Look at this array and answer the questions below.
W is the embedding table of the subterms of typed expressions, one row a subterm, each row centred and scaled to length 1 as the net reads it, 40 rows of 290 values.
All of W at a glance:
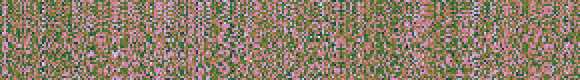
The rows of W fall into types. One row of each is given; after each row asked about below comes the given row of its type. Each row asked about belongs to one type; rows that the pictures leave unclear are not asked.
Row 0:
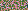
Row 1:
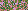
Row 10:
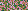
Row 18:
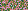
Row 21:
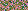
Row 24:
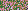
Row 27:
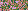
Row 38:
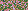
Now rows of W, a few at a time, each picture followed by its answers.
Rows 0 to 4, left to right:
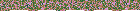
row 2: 38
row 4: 1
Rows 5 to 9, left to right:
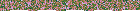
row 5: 24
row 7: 0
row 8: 38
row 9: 27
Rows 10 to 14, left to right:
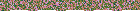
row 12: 0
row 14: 21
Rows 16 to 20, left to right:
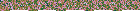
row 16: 24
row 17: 10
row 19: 10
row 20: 10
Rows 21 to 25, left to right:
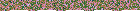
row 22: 1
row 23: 1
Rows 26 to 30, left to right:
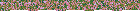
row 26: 0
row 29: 10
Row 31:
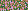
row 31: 24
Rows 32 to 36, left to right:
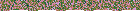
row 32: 27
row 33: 0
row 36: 1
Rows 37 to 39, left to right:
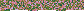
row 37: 18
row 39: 18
